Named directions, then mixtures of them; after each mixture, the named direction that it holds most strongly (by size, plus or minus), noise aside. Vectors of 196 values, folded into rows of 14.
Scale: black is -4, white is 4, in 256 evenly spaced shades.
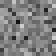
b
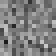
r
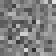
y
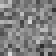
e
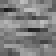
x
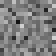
b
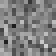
r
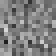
r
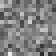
e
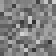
y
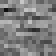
x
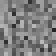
r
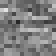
x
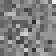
y
